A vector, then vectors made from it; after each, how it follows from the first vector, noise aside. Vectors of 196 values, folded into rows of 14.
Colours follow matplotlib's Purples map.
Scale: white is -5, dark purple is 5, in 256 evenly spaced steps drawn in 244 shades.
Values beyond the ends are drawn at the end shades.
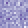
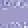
partly zeroed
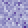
sign-scrambled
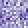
scaled up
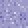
partly zeroed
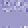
partly zeroed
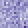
negated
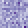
negated
